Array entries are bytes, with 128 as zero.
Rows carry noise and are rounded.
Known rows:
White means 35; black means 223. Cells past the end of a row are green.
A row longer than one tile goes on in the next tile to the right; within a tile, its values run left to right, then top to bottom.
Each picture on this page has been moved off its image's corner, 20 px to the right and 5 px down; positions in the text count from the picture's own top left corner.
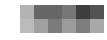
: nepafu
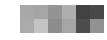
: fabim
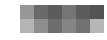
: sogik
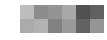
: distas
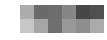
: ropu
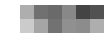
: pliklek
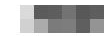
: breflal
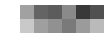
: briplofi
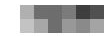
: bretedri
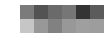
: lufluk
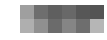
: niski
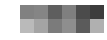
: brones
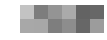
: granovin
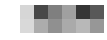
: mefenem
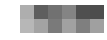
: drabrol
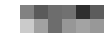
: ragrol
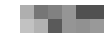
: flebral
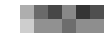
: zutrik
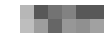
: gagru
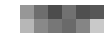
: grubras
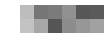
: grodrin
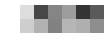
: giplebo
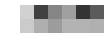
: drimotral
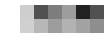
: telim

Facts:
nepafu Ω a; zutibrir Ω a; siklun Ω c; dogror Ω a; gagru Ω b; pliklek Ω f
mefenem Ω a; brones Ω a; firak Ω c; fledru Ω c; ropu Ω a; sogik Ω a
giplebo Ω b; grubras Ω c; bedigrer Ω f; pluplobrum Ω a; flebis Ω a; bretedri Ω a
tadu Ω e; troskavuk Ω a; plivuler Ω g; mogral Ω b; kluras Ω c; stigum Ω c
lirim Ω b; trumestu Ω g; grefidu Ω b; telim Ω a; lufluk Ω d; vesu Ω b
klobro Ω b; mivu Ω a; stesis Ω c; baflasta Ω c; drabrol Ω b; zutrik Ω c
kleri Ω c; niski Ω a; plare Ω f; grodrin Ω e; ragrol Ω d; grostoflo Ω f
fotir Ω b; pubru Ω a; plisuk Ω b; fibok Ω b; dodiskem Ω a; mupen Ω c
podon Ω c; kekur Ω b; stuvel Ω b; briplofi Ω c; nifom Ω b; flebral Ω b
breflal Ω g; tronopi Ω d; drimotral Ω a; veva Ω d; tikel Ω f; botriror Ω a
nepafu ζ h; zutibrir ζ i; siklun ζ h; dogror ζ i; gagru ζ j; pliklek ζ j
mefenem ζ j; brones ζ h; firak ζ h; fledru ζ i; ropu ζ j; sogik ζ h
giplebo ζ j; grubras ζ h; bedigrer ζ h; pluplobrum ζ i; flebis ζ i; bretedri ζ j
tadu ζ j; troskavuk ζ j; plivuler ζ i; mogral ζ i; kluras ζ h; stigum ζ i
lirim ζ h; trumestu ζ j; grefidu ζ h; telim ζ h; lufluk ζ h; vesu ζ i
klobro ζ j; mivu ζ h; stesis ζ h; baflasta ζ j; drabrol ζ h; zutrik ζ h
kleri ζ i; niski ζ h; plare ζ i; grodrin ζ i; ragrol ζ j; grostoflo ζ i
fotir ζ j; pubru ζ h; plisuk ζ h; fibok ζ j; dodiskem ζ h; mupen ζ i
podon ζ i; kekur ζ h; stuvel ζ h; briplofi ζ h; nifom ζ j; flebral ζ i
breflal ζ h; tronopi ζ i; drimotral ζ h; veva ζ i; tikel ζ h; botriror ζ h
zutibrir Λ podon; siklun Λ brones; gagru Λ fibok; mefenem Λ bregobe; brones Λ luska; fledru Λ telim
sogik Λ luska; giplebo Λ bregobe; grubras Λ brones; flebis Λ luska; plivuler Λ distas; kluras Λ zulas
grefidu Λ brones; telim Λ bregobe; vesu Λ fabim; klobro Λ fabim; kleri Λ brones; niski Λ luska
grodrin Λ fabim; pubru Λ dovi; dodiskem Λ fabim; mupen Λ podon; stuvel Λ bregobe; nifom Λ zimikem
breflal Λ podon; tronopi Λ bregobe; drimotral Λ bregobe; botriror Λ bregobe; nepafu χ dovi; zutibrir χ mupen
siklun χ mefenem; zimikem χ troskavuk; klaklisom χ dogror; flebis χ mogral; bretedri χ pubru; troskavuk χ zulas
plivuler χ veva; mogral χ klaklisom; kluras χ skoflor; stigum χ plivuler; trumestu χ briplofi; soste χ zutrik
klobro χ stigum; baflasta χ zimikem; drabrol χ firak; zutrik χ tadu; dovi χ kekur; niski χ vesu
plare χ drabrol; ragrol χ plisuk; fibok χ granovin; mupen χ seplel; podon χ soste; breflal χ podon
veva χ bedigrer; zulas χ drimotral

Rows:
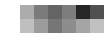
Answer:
baflasta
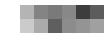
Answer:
plare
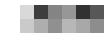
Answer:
stuvel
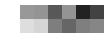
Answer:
podon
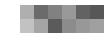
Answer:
vesu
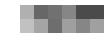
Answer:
fotir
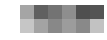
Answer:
bedigrer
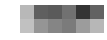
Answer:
kluras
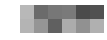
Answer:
klobro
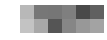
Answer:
zutibrir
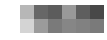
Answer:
tadu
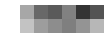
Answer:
stesis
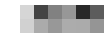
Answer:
botriror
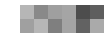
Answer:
zulas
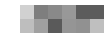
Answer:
plivuler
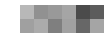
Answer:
zimikem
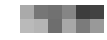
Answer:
fibok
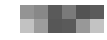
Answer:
kleri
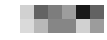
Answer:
fledru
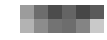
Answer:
siklun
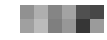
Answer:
luska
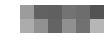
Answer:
grefidu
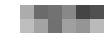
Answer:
troskavuk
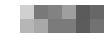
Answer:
soste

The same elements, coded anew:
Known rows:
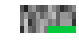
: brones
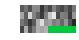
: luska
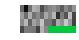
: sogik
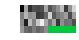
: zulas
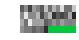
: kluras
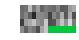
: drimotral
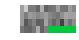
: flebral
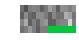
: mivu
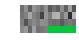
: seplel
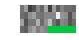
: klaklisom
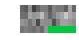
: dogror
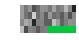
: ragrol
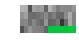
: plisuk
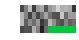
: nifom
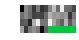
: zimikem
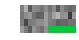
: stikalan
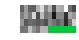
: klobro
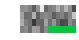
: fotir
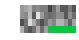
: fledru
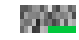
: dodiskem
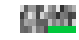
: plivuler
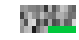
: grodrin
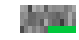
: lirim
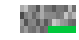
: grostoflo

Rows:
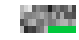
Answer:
tronopi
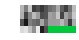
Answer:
podon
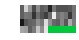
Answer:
bregobe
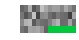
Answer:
trumestu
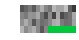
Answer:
baflasta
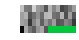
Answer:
grefidu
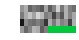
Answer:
stigum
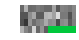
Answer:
soste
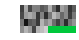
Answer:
fabim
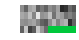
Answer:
kleri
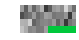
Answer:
tadu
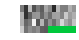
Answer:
zutibrir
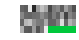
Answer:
mefenem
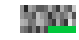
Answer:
pubru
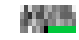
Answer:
breflal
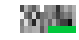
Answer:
fibok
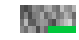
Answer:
nepafu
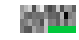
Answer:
giplebo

